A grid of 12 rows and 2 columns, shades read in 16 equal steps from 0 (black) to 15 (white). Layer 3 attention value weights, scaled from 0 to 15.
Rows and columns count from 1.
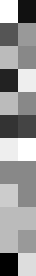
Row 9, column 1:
12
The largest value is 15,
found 2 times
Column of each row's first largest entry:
1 2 1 2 1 2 2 1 1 1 1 2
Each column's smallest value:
0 1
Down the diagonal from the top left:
15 9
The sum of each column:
103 108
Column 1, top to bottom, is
15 5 11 2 11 3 14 8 12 11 11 0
